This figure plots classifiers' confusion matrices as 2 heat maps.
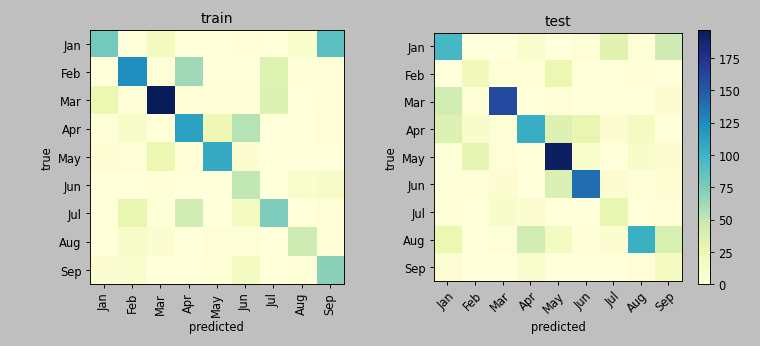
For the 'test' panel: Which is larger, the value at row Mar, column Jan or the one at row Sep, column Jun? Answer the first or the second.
the first
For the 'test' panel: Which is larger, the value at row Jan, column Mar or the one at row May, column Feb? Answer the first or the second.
the second
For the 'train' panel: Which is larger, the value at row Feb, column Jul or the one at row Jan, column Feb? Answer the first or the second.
the first
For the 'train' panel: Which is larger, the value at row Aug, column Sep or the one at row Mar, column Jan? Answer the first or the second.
the second
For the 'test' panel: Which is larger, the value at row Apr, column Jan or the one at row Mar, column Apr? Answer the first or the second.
the first
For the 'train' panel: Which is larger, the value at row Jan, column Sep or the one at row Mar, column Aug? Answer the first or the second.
the first
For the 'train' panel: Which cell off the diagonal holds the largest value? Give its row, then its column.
Jan, Sep
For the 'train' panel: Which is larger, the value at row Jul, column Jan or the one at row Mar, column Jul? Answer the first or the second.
the second
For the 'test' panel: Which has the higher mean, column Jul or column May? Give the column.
May
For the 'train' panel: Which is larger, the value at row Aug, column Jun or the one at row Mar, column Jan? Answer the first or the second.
the second
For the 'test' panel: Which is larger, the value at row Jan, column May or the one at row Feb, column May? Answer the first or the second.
the second
